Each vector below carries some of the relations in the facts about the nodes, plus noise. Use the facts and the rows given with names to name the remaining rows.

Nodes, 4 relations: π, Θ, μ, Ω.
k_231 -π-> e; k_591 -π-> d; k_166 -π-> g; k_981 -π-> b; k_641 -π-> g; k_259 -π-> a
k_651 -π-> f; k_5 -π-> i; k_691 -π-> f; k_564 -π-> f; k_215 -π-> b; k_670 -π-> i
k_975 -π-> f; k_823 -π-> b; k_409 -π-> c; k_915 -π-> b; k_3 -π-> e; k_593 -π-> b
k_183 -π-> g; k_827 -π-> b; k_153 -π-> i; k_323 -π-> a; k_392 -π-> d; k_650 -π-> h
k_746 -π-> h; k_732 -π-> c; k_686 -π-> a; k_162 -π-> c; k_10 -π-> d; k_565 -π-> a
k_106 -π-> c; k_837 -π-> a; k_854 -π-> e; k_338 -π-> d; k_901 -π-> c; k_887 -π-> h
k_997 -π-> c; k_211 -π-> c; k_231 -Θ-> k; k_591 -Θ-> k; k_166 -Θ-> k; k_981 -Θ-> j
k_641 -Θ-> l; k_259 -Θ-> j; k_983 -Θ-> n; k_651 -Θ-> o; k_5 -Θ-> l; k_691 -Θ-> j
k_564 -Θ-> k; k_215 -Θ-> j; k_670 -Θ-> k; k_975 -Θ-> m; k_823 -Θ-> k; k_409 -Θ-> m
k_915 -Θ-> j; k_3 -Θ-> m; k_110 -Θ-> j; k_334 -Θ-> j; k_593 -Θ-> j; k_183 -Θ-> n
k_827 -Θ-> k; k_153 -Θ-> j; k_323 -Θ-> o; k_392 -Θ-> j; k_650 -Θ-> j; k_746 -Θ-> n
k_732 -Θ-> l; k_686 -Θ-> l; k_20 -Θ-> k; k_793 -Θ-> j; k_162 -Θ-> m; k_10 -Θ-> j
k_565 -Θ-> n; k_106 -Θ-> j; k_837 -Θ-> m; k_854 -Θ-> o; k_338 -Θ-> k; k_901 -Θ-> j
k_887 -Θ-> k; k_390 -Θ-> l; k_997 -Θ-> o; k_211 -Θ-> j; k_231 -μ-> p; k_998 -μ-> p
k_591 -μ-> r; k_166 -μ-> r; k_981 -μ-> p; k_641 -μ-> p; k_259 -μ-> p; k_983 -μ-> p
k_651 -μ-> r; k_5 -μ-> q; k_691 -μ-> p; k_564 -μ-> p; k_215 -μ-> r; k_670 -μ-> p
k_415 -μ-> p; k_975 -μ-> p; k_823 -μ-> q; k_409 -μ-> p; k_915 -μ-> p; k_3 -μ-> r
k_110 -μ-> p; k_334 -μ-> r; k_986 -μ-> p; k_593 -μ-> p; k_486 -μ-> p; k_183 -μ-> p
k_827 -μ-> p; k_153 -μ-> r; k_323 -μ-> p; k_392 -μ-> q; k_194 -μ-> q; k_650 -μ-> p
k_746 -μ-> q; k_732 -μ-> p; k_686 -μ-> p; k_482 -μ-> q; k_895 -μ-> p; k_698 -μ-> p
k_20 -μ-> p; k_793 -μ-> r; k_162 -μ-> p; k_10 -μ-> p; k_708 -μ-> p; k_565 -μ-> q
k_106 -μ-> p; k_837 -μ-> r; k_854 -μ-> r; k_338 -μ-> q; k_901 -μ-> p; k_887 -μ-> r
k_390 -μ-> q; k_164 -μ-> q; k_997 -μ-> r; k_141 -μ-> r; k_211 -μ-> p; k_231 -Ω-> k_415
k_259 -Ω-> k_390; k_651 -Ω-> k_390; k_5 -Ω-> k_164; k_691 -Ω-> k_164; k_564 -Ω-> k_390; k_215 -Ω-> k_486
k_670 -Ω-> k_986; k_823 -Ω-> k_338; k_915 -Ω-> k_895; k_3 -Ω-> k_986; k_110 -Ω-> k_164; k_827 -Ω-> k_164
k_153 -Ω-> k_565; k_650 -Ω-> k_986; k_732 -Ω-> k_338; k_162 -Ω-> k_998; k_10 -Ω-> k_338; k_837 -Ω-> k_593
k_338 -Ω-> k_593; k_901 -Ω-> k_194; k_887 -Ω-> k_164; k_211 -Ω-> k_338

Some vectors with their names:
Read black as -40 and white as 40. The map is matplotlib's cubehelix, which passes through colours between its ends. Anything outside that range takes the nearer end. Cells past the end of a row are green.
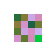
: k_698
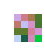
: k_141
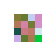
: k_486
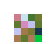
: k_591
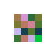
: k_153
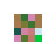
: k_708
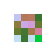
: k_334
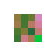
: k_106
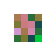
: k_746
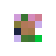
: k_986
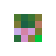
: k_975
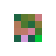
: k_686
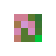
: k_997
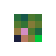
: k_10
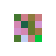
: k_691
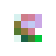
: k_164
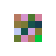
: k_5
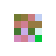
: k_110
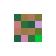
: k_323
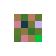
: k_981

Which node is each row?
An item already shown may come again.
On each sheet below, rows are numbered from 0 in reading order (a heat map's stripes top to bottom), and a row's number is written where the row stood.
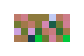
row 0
k_565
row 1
k_827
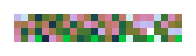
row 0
k_166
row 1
k_650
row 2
k_338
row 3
k_746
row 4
k_164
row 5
k_390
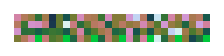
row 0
k_392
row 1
k_593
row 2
k_564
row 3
k_564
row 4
k_166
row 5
k_390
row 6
k_338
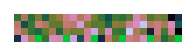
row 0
k_650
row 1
k_901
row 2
k_482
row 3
k_10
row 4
k_215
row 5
k_837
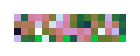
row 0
k_986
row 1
k_194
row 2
k_975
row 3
k_651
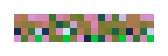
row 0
k_20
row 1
k_983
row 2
k_183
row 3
k_670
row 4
k_20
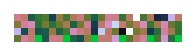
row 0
k_3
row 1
k_211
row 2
k_823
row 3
k_215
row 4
k_887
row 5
k_732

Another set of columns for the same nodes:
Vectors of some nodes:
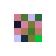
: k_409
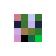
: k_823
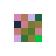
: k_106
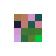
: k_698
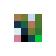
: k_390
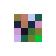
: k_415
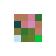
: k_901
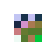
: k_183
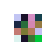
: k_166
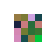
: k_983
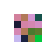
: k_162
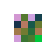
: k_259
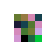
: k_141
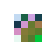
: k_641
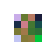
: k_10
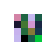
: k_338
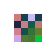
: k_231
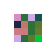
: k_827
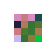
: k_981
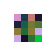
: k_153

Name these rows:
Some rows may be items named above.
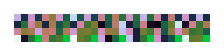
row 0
k_166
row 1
k_110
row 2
k_641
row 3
k_997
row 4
k_392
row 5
k_854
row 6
k_975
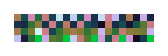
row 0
k_215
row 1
k_231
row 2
k_691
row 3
k_915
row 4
k_3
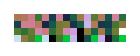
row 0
k_901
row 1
k_591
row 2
k_194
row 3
k_215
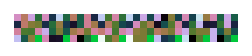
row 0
k_106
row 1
k_5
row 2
k_837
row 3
k_650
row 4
k_641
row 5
k_651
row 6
k_746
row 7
k_338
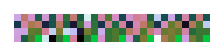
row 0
k_732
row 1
k_887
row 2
k_565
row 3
k_686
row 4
k_211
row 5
k_641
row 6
k_323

